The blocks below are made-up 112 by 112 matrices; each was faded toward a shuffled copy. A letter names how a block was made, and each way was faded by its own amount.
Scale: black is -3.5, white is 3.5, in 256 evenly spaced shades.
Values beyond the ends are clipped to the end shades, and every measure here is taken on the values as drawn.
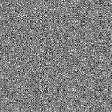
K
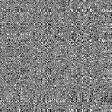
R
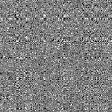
R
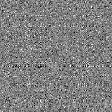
K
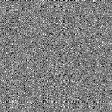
K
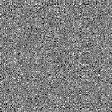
K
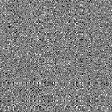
R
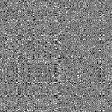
R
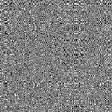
R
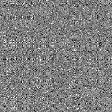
K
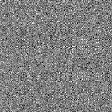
K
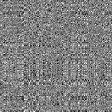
R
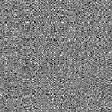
R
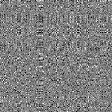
R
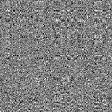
K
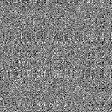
K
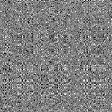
R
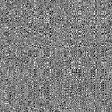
R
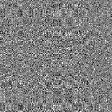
R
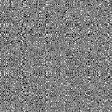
R
